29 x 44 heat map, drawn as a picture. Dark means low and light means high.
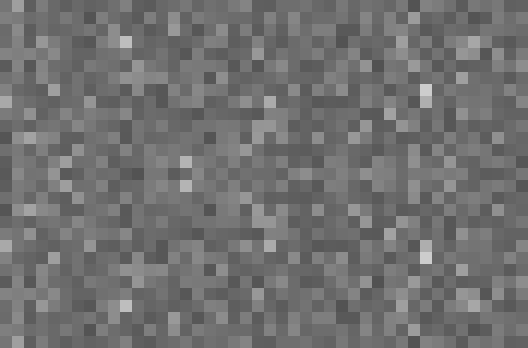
Histogram: skewed, a long tail of high values. Grain: fine. Mirror symmetry: top to bottom. Stripes: none.
